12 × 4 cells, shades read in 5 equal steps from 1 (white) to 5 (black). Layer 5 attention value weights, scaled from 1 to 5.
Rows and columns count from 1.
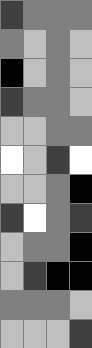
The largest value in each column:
5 4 5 5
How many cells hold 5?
5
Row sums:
13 10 12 12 10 8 12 12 13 16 11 10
